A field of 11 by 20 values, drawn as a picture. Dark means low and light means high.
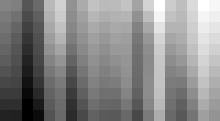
Ninth with the highest average: top right. Grain: streaks running down. Slope: up to the top right. Ninth with the lowest average: bottom left.
